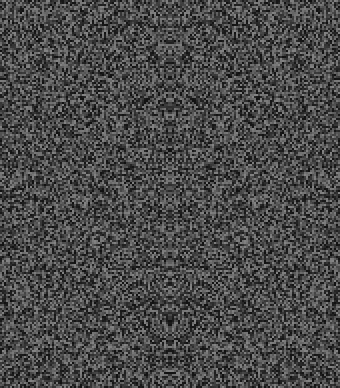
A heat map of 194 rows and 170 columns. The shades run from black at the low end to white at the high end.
Average level on the scale: 30%. Stripes: none. Odd rows or columns: none. Mirror symmetry: left to right. Histogram: flat. Slope: none. Grain: fine.
